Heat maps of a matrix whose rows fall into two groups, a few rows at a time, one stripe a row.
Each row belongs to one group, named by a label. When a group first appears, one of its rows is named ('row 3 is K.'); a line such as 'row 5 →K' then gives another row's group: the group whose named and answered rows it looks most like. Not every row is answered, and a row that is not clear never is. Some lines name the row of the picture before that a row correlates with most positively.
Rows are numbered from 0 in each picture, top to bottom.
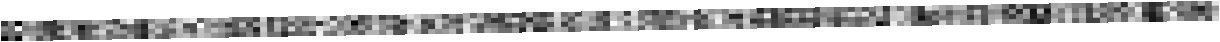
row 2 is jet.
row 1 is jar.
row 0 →jet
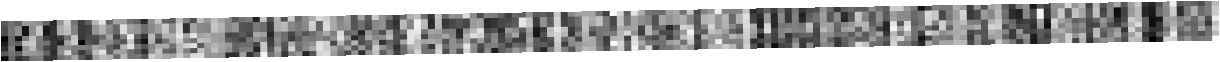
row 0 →jet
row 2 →jet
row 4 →jar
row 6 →jet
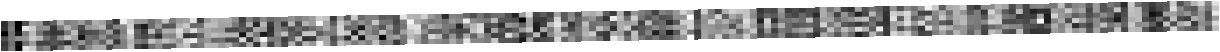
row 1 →jet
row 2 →jar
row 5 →jet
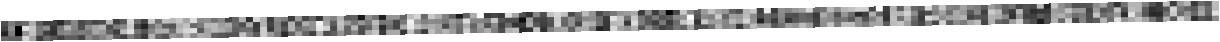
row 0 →jar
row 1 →jet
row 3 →jar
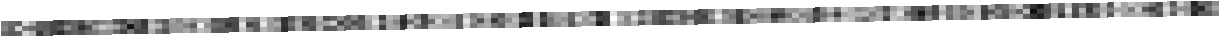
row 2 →jar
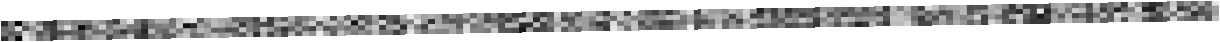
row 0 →jet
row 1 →jet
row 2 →jar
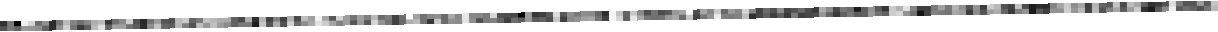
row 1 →jet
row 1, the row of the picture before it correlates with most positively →3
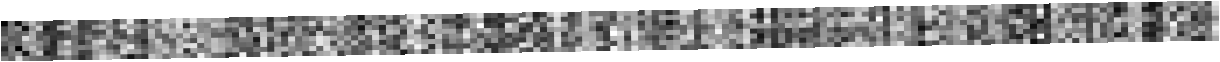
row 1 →jet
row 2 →jar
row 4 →jet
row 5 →jet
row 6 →jet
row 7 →jar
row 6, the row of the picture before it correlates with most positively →1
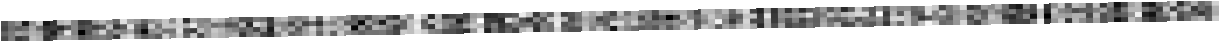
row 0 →jet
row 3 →jet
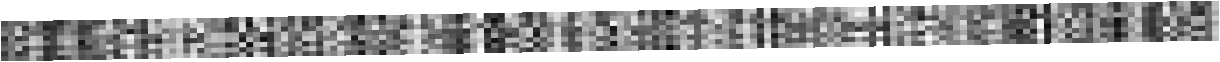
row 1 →jar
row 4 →jet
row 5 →jar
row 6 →jet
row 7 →jar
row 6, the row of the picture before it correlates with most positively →3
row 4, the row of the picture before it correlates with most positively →3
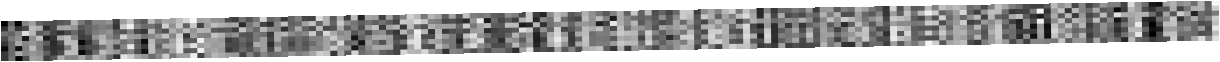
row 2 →jar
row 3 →jet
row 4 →jar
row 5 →jar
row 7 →jet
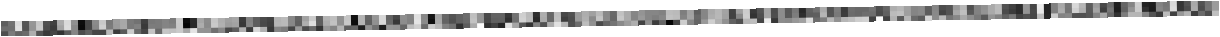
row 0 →jet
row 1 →jet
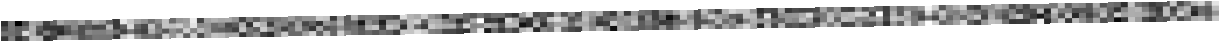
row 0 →jet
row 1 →jar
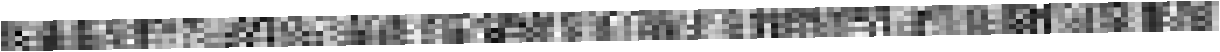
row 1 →jet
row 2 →jet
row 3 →jar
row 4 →jet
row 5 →jar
